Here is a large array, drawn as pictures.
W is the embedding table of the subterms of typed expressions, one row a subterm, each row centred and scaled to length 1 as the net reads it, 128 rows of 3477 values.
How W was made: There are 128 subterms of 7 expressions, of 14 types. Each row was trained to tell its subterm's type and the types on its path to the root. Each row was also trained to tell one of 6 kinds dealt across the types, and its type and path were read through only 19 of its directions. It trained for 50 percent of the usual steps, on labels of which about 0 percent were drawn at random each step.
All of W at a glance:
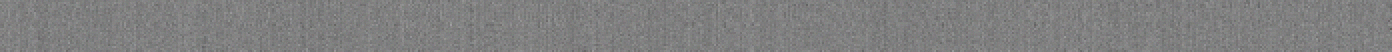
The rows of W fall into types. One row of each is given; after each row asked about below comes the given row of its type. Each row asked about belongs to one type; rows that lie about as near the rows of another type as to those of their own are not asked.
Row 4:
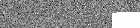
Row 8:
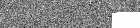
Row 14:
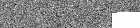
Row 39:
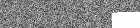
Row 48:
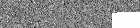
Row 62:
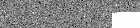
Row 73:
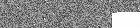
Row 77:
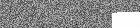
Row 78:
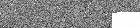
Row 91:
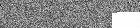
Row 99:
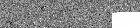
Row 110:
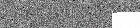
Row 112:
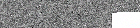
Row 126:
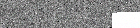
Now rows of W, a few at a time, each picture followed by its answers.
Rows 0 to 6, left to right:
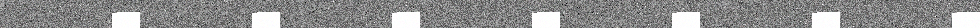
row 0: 112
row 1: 77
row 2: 99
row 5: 110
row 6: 73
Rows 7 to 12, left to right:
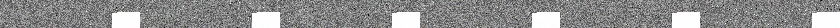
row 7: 91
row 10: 14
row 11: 8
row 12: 126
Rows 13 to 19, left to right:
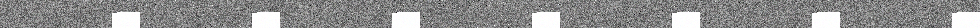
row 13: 73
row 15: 126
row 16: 4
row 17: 78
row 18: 110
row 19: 4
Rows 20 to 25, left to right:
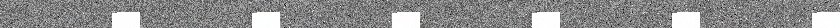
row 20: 126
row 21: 48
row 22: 110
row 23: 91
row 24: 78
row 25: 126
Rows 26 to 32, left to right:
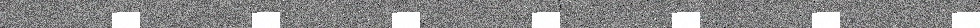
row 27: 14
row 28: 126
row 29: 8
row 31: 91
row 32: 77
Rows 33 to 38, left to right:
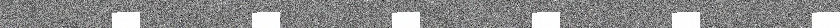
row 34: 77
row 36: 126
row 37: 73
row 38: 39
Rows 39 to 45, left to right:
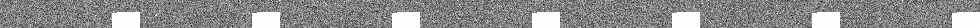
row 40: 73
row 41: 99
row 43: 62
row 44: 91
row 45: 91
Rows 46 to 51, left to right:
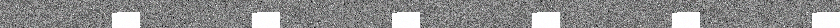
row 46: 77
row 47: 91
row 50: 110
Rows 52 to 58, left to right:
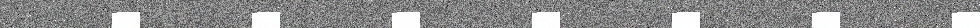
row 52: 4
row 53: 73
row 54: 39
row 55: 126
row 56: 8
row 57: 14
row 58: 77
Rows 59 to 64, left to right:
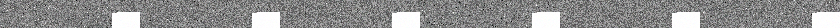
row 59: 4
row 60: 112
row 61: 48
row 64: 4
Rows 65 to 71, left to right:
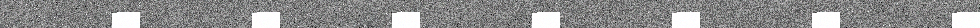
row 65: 14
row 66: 73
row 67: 4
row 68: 126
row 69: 62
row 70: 77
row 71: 78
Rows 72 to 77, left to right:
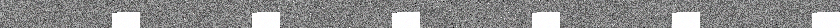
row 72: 14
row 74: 99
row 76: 8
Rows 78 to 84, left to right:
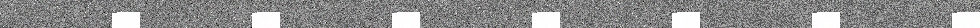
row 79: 112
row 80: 99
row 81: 110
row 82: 99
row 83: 112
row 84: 91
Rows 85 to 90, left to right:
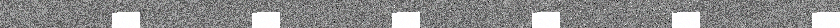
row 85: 77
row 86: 110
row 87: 8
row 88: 39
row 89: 8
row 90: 48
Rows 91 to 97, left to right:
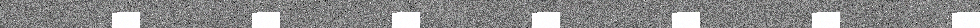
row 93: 4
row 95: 77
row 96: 8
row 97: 112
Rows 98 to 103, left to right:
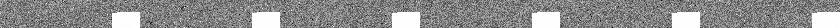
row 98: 77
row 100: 126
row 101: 91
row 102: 112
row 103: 99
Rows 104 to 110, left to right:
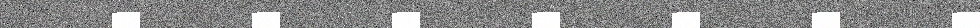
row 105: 112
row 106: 112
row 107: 73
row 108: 4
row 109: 78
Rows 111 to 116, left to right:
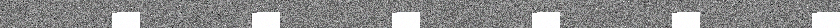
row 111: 126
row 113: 112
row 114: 91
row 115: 78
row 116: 78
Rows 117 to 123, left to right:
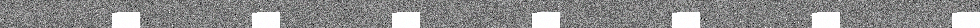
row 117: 112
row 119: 62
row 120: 73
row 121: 91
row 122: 110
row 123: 39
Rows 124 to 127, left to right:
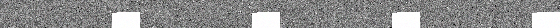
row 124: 8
